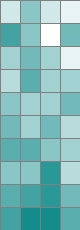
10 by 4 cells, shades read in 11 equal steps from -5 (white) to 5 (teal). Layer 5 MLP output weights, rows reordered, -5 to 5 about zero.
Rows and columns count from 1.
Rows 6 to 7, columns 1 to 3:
1 -1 1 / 2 2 0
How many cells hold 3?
3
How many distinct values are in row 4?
3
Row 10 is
3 5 5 2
